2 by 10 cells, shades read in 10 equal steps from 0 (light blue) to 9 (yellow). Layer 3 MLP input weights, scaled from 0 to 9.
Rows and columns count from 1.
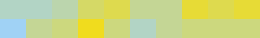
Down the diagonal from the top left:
2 4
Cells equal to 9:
1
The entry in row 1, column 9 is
7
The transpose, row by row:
2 0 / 2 4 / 3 5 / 6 9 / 7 5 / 4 2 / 4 4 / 8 5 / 7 5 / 8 5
